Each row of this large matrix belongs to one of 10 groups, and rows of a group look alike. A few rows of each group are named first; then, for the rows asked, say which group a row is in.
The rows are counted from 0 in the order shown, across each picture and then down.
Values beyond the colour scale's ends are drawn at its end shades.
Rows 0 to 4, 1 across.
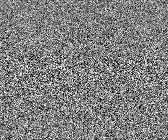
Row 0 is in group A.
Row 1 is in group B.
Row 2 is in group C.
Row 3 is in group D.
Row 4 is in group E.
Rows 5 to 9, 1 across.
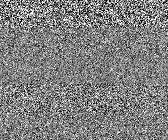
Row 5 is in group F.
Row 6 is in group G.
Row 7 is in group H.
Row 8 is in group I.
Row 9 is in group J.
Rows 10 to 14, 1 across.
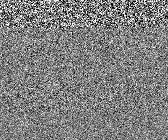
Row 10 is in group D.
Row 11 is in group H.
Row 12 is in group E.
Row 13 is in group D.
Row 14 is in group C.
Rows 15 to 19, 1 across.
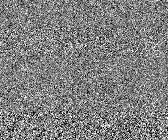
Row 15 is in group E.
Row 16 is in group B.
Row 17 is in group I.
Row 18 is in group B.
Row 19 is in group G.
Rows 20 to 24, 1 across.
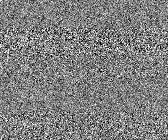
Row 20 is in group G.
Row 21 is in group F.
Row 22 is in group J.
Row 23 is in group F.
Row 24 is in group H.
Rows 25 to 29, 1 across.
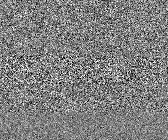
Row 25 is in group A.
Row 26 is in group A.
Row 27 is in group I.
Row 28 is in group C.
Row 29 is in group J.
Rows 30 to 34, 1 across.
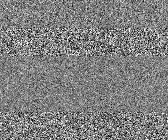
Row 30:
H
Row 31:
A
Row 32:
F
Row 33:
J
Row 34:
C
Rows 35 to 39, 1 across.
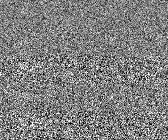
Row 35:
G
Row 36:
A
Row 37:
F
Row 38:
H
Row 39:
F
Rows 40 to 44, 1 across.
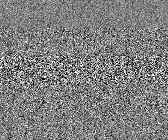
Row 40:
H
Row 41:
E
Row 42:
D
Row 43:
G
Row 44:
E
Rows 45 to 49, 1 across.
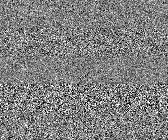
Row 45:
F
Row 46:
C
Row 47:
I
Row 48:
G
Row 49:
E
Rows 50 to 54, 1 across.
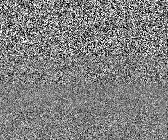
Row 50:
E
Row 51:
I
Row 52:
G
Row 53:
B
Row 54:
I
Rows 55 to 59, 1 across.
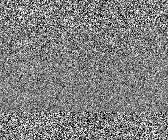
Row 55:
F
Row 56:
A
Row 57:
F
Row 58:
H
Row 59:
B
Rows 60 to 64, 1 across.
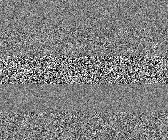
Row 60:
G
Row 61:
B
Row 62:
H
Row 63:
C
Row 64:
G
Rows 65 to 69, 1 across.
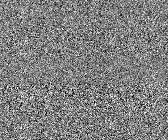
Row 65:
F
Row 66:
A
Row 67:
B
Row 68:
F
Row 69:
A
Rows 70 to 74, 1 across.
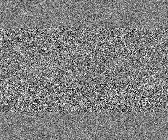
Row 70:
I
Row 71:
D
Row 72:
B
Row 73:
J
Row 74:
D
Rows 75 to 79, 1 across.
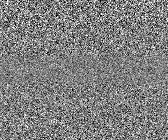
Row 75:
J
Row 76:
H
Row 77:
C
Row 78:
J
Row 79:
C
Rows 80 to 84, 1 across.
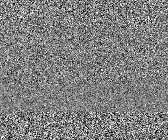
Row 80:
F
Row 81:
F
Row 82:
J
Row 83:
D
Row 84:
E
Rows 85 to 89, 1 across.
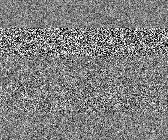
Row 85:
A
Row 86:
D
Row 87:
J
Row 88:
I
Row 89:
H
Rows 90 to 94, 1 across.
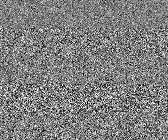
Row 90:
C
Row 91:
G
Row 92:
E
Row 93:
I
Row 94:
G
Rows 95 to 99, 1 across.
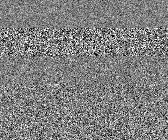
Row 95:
C
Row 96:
E
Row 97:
G
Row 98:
D
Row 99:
A
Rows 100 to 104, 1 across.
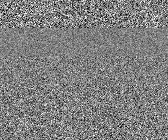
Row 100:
B
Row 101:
C
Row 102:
D
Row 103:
D
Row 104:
C
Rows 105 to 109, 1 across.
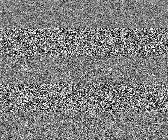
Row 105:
D
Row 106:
D
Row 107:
I
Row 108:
C
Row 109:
E
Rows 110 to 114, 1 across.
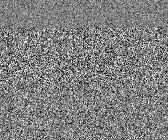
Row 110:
E
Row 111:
E
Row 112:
B
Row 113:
E
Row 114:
F
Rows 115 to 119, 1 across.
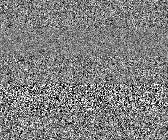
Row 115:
E
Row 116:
D
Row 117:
E
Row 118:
H
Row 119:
F
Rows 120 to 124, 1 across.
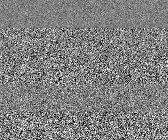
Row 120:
E
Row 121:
H
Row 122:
G
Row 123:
A
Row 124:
F
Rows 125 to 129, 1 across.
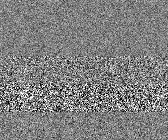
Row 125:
D
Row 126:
G
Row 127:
A
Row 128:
F
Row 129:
F
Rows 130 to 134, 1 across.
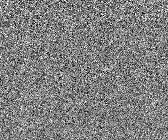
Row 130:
J
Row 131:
H
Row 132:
G
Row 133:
B
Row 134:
F
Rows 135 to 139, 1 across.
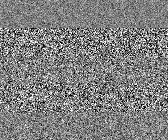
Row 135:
D
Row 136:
G
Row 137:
E
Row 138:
F
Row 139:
A
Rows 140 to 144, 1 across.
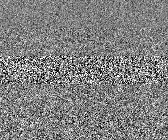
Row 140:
H
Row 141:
B
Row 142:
H
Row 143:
B
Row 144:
F
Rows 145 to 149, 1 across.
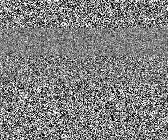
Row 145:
D
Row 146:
E
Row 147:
J
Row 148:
E
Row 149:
D
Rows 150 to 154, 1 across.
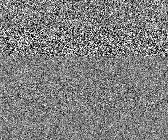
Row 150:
H
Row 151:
C
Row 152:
A
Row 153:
D
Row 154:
H
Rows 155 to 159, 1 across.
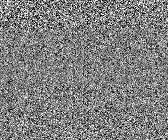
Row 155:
J
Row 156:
G
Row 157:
E
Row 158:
E
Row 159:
C
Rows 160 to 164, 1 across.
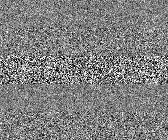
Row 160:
B
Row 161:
J
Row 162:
H
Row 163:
E
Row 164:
D
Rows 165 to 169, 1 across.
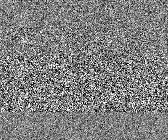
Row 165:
A
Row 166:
I
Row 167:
C
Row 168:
E
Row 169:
H
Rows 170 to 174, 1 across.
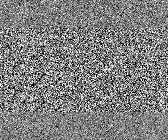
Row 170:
C
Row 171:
F
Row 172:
G
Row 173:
G
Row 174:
H
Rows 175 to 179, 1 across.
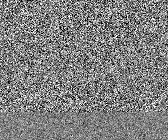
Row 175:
I
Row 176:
D
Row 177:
E
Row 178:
B
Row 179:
F
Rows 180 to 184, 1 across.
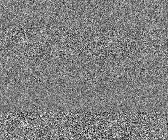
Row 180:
H
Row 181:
I
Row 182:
J
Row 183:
J
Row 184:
I
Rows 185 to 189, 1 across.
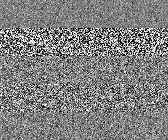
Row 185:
H
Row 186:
F
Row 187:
D
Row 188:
D
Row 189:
H
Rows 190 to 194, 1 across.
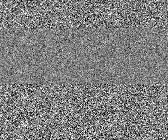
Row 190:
I
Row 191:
G
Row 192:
A
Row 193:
I
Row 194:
I
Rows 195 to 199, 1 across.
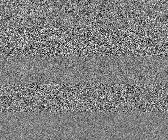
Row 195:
F
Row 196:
C
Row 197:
F
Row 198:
D
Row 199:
B
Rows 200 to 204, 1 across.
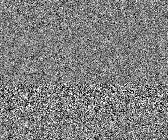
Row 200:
D
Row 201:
G
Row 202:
G
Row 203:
E
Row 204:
E
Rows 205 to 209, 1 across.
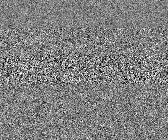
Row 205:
E
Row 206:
B
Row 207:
F
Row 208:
G
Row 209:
D
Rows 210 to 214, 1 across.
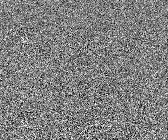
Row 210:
D
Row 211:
I
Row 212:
B
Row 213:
F
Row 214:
I
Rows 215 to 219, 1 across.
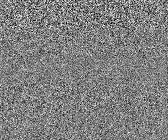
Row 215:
A
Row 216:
D
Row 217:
I
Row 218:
G
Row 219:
H
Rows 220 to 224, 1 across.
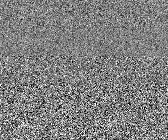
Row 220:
F
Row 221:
H
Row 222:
J
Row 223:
G
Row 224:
I
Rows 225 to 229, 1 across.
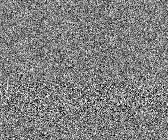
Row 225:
A
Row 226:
A
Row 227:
F
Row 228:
J
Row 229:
D
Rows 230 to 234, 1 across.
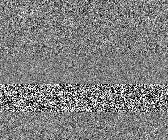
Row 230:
F
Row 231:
G
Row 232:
F
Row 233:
D
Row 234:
B
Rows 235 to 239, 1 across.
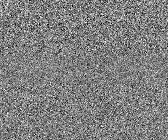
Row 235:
J
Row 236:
G
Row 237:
B
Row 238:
H
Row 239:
J
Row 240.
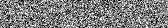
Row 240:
C
